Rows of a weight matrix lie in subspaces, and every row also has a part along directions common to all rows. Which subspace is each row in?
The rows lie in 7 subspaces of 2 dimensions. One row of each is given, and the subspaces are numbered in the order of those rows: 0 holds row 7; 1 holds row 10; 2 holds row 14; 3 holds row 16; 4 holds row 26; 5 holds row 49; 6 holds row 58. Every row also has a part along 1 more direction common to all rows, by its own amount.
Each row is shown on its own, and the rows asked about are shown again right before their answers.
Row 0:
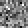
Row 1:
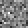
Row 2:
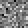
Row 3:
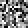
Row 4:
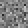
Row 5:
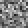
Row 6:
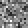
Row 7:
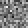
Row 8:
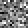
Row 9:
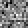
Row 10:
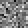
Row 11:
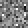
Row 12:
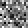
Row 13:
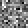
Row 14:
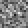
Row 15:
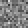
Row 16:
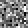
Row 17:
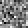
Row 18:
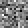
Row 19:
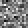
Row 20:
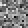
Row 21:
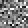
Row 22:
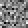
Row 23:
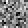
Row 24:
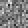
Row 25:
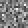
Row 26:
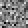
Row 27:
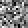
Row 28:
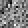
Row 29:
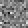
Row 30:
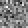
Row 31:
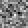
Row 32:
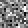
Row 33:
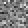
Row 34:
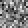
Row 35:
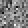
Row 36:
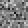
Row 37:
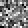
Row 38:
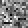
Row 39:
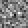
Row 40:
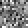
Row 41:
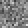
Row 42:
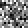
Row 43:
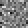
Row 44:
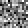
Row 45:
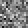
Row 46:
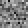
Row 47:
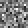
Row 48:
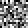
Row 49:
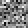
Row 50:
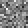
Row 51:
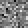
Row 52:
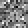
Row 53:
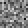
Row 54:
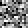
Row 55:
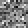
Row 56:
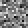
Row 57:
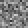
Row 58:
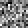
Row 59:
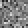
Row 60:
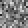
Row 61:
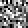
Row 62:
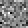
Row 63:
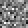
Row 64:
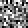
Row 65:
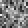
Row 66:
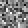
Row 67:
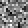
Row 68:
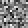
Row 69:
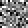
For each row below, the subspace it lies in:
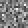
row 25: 3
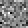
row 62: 4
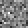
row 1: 4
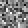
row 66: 3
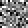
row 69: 4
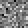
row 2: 1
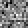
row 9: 6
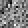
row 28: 6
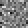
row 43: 4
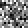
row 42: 1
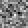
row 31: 2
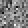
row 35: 6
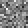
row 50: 1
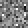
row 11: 3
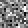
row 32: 3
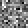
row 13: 1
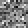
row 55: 5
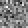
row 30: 0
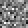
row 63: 4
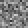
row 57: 2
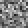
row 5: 2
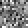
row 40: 4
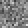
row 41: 4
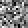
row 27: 6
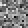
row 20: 5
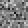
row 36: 6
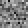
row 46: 6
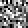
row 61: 0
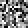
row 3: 3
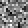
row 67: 3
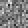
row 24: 6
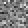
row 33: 5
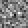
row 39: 2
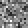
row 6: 3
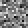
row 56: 5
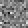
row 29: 4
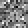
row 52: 5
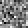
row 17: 4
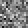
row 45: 1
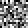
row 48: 0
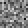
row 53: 2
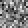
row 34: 2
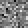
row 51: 1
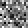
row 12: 1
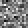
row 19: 5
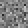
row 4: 3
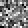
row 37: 0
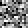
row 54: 5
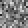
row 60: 2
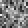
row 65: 2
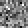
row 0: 0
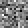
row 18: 1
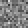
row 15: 6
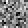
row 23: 3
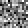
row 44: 6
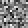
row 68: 0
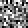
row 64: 0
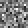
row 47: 3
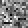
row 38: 0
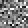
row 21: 5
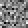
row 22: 4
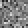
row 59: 1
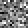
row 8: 5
